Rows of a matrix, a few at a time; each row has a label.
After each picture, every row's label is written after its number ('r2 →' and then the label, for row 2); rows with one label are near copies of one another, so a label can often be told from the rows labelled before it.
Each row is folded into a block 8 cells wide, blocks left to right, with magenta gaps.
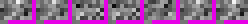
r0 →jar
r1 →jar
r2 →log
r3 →log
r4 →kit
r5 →jar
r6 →jar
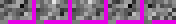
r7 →kit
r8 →jar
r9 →jar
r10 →kit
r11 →log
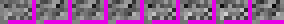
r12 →log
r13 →kit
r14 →kit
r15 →kit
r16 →log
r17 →log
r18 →log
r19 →kit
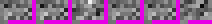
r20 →log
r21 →log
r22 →jar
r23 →log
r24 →log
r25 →kit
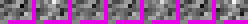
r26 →kit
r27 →jar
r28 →kit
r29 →kit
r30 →jar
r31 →kit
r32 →jar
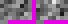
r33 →kit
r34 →jar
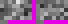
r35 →jar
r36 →log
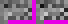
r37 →log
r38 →log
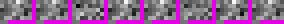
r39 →jar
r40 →jar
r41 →log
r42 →jar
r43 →jar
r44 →log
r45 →jar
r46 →jar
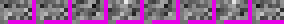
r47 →log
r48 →log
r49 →kit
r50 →jar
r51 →kit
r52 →log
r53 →jar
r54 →log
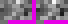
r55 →jar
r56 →jar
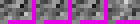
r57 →kit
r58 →kit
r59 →kit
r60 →jar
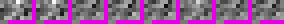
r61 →jar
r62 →jar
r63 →kit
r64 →kit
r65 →kit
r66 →jar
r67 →kit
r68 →kit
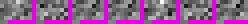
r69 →jar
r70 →log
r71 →kit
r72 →kit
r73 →jar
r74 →log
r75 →kit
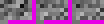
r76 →kit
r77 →log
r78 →log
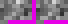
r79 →jar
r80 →jar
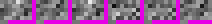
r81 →jar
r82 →kit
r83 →jar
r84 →log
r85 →log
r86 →kit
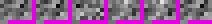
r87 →kit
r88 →kit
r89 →log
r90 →jar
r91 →jar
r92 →kit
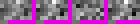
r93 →jar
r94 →jar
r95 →log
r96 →jar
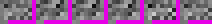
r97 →log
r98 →kit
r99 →kit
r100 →kit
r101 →log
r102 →log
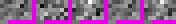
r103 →kit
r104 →log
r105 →jar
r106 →kit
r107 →jar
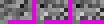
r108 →kit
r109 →log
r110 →log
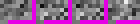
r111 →kit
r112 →log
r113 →log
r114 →jar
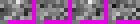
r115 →jar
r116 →log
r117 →jar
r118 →log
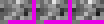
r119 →jar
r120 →jar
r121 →jar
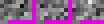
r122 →kit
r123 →log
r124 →jar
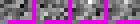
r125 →kit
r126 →log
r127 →jar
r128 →jar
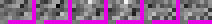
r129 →kit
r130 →kit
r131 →jar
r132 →jar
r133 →log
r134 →log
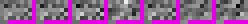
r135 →log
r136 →log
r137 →log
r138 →jar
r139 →log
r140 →kit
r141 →kit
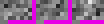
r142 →log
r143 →kit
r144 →jar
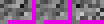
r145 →kit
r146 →kit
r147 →log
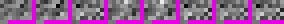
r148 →kit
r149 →kit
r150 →log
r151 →jar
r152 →jar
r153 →log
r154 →log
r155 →log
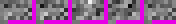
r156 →log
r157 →log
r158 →jar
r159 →kit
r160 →log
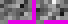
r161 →kit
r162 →jar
